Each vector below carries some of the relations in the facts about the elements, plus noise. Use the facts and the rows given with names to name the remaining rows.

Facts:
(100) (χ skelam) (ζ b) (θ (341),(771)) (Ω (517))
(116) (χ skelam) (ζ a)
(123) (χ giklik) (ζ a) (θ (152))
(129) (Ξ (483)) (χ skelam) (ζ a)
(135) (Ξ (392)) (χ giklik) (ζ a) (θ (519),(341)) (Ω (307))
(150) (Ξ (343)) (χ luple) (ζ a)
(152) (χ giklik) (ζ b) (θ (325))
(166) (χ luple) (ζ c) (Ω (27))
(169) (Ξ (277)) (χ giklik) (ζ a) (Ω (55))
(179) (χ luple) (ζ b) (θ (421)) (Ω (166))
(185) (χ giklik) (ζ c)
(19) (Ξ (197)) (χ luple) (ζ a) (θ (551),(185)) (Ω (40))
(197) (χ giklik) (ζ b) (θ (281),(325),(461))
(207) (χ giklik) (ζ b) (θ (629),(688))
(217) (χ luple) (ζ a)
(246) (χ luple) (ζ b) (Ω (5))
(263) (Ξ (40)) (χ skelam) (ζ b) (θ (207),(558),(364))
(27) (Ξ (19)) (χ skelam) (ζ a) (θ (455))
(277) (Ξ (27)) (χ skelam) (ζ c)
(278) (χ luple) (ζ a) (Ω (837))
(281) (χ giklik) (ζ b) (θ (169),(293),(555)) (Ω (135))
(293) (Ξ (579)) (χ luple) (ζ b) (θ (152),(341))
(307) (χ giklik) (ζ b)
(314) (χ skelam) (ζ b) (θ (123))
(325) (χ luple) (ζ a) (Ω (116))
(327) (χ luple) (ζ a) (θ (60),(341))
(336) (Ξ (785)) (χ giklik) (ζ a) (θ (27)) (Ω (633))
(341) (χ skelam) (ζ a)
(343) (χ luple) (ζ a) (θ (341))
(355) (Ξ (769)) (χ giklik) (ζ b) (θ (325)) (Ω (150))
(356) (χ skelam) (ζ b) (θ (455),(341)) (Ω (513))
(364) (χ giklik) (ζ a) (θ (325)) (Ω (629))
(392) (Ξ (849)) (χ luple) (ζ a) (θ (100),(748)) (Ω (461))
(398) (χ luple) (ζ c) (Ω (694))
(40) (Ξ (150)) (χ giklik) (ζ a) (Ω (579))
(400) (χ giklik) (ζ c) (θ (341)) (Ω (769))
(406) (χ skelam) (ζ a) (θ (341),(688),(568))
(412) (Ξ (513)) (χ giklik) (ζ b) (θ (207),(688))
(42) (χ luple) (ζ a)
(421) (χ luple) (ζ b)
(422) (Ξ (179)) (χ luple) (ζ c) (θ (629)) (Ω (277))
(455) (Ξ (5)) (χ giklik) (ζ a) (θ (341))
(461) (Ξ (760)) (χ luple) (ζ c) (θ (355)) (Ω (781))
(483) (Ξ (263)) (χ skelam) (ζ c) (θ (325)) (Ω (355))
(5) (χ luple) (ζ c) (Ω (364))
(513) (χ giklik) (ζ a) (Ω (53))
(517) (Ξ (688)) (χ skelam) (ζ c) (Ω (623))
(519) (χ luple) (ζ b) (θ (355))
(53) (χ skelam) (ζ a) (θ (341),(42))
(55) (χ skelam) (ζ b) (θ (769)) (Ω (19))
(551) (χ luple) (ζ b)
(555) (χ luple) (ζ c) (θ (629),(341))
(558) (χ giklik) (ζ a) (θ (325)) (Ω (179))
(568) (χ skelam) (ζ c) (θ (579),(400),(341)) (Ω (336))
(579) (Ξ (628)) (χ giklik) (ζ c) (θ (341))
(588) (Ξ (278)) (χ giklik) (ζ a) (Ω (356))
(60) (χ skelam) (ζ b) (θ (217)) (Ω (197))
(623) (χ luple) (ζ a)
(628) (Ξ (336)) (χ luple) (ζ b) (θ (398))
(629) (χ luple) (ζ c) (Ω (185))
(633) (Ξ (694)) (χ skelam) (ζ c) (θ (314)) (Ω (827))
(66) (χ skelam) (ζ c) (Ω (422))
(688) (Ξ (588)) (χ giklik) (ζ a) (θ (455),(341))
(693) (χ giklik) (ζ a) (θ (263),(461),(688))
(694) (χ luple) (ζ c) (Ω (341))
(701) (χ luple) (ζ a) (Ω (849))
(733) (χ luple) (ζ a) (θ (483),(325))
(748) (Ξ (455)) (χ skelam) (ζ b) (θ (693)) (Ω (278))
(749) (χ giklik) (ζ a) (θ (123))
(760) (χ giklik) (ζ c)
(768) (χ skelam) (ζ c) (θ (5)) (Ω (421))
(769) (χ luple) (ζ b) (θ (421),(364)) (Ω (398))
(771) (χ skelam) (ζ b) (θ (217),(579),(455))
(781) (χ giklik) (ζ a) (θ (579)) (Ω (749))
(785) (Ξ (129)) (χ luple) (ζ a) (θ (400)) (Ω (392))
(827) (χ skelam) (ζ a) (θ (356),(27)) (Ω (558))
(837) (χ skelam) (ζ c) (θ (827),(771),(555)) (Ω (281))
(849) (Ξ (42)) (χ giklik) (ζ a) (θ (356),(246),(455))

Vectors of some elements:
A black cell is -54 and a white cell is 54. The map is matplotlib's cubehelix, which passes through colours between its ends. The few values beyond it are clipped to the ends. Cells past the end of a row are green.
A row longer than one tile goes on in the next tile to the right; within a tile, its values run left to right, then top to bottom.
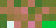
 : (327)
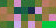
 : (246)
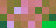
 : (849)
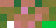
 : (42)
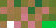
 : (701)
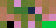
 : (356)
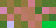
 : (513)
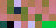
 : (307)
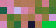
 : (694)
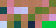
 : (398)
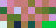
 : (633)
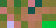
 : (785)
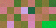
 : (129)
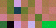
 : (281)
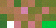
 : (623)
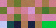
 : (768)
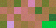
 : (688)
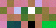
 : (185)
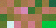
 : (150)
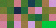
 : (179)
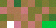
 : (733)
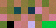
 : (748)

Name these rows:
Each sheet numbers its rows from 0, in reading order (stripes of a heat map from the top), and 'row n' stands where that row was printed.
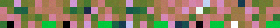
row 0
(412)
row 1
(263)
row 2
(421)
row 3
(579)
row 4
(27)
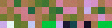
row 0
(827)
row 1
(517)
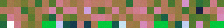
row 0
(19)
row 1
(66)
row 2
(455)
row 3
(769)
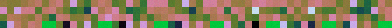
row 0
(781)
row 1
(314)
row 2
(355)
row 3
(197)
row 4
(629)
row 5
(422)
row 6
(551)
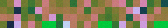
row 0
(293)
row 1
(392)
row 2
(341)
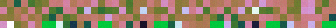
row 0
(558)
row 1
(568)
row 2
(5)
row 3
(749)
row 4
(760)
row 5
(135)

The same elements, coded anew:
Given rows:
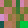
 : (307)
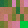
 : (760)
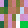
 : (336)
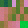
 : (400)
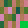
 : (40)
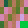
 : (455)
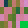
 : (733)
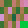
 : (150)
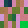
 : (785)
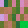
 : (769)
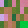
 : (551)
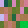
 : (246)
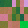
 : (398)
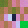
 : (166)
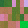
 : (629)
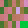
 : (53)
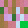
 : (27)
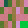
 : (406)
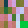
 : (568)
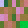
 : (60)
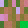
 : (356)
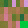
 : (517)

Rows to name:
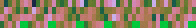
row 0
(135)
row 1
(169)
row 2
(461)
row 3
(185)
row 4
(519)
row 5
(483)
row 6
(781)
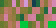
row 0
(277)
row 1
(19)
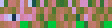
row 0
(179)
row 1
(748)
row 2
(837)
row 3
(281)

